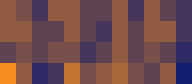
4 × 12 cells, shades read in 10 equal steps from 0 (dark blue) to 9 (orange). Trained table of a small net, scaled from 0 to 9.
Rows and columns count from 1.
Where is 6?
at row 4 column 8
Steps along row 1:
down down up same down same up down up down down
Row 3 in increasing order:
1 2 3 3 3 3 3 4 4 4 4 5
